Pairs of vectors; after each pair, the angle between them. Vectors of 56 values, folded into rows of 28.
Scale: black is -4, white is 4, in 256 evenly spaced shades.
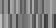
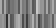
orthogonal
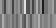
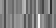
partly aligned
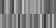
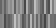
orthogonal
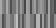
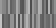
partly aligned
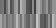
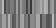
partly aligned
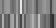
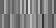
partly aligned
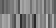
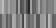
partly opposed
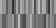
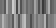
nearly opposite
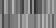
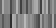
orthogonal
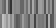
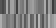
orthogonal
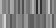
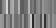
orthogonal
